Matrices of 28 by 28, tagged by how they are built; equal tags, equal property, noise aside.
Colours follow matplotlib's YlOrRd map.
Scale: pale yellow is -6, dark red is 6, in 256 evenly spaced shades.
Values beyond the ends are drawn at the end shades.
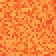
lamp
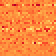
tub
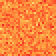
lamp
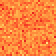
lamp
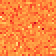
lamp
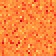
lamp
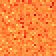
lamp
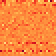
tub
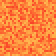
lamp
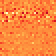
tub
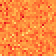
lamp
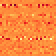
tub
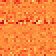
tub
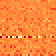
tub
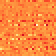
tub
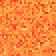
lamp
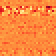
tub
